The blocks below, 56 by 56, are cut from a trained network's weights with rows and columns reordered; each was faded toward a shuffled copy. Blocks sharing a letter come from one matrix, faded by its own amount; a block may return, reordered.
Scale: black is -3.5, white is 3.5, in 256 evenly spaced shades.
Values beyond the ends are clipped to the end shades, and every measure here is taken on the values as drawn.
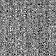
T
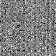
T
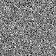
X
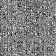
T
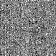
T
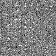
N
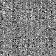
T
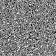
N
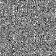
N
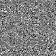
X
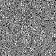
N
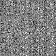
T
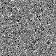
N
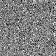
N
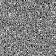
X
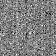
T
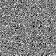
X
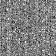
T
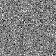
X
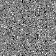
N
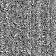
T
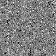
N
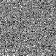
X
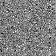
N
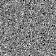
N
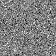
N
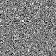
X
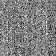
T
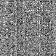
T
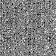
T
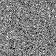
N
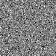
X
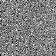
N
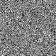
X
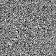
X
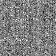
T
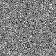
X
